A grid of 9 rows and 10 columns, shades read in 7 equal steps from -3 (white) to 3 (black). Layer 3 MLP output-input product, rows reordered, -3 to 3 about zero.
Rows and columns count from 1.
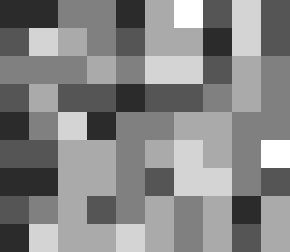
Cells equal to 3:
0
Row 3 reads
0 0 0 -1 0 -2 -2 1 -1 0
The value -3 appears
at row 1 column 7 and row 6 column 10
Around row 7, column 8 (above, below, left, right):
-1 -1 -2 0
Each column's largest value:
2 2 1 2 2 1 1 2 2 1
